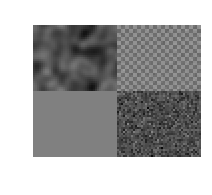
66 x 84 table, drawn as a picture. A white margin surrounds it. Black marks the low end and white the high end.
The table splits into 2 rows of 2 panels. Panel 1,1: low, blotchy. Panel 1,2: middling, checkered. Panel 2,1: middling, flat. Panel 2,2: low, fine-grained.
